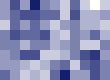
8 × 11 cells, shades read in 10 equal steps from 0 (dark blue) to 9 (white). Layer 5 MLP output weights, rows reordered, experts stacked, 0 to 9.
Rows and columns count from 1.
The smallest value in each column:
3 2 2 0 2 3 0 2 2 1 4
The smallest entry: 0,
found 2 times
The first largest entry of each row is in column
10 7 1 7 9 5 4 3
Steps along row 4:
down up same down up up down up down up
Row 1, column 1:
5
